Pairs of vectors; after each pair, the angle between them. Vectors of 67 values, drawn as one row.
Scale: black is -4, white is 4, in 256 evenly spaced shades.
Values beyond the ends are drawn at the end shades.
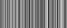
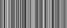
orthogonal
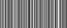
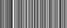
partly aligned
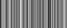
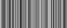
nearly opposite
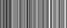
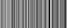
nearly opposite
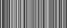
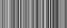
orthogonal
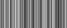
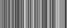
nearly opposite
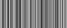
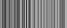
orthogonal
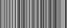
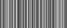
partly aligned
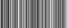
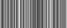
partly aligned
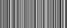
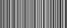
nearly parallel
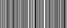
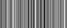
nearly opposite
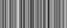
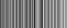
orthogonal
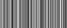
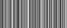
nearly opposite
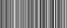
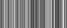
partly aligned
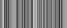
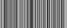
partly aligned
